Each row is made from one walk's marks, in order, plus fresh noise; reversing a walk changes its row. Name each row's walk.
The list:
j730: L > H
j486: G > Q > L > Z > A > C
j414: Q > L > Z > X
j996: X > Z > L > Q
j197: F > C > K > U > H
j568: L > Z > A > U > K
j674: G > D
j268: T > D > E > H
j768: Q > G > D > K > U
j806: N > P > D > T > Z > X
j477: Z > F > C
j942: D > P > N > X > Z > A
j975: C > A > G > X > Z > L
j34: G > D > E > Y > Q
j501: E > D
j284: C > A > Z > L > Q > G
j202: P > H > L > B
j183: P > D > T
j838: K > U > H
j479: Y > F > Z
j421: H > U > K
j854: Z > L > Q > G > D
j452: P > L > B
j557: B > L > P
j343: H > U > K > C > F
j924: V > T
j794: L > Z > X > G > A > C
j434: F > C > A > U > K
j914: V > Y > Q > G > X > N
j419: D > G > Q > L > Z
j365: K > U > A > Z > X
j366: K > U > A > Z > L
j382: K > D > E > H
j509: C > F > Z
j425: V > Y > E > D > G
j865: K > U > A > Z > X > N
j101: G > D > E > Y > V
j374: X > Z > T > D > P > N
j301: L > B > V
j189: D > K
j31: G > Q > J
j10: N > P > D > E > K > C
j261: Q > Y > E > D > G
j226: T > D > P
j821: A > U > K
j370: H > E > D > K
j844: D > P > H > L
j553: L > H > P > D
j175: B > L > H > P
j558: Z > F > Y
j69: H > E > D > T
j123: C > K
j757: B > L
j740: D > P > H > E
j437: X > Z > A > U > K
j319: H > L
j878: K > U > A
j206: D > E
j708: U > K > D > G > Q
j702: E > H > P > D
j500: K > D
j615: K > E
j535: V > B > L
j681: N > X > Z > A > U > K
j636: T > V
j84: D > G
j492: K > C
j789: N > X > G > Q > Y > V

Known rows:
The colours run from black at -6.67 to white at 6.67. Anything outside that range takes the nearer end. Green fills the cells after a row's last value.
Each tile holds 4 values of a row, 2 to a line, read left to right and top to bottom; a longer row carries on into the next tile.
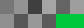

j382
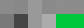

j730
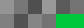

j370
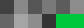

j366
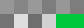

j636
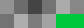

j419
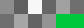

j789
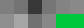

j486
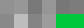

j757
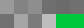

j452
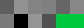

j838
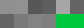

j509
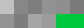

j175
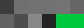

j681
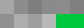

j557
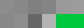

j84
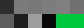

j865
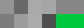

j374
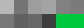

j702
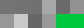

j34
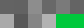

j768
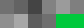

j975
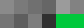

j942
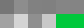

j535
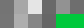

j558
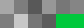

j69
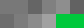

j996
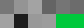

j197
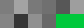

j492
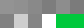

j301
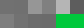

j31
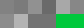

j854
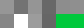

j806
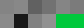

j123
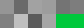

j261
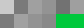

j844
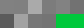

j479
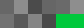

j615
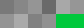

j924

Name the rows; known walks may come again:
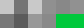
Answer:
j553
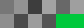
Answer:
j382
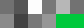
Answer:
j914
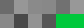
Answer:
j500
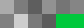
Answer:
j69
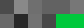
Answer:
j878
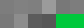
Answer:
j501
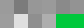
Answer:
j226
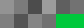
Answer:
j370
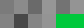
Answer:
j189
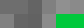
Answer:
j794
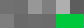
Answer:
j31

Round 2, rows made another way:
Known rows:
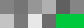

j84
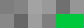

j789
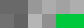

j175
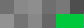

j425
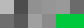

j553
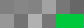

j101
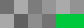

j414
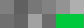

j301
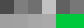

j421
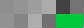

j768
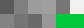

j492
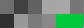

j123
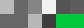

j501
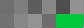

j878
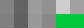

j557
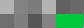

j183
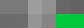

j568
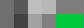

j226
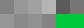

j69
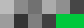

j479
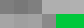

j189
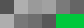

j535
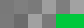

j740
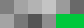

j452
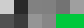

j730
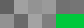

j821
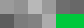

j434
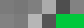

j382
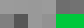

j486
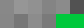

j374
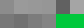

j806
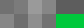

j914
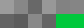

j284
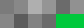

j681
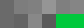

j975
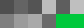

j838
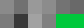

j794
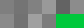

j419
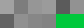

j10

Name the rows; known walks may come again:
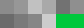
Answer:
j197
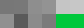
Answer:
j757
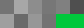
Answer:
j261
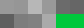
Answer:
j434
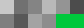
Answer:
j702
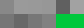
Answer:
j806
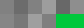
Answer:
j419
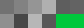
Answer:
j268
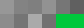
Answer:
j34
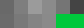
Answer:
j437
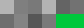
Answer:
j183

